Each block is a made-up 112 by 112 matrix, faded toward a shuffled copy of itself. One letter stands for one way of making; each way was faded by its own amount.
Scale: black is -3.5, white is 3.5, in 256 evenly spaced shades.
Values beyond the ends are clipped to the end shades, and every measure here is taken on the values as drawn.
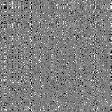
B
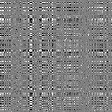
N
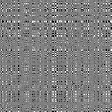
N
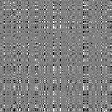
N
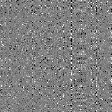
B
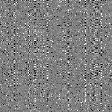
B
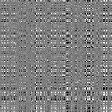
N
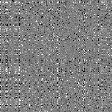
B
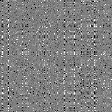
B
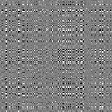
N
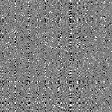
B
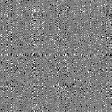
B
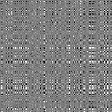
N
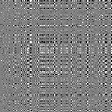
N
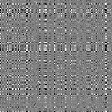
N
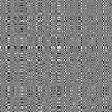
N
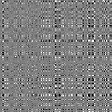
N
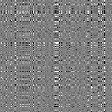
N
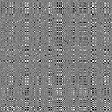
N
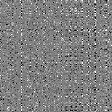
B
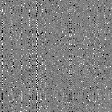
B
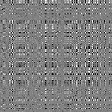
N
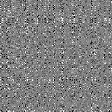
B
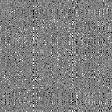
B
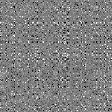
B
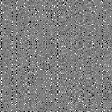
B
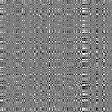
N
